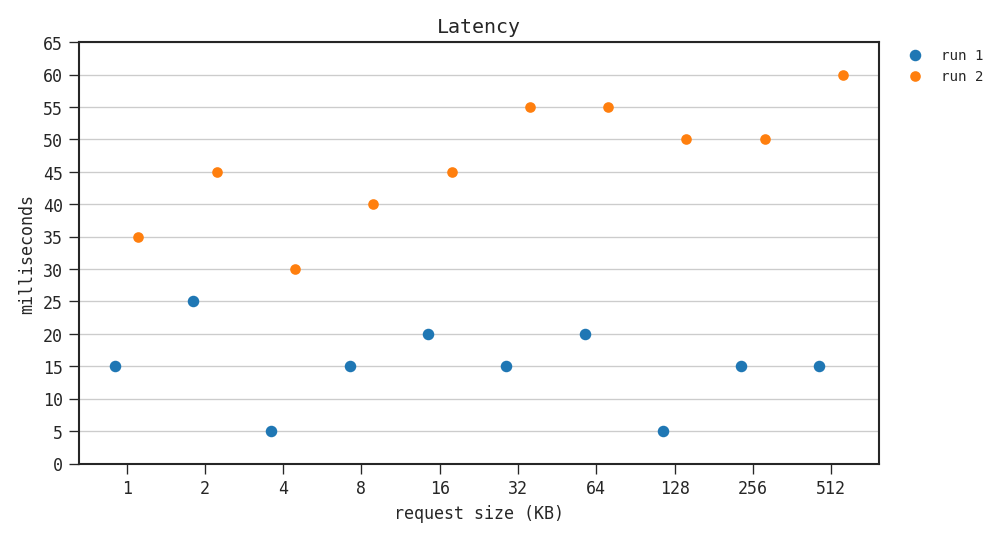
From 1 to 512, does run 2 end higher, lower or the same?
higher
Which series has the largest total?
run 2
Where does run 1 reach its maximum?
2
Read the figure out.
Title: Latency
x-axis: request size (KB), ticks 1 2 4 8 16 32 64 128 256 512
y-axis: milliseconds, ticks 0 5 10 15 20 25 30 35 40 45 50 55 60 65
Legend: run 1, run 2
Values:
run 1: 15 25 5 15 20 15 20 5 15 15
run 2: 35 45 30 40 45 55 55 50 50 60
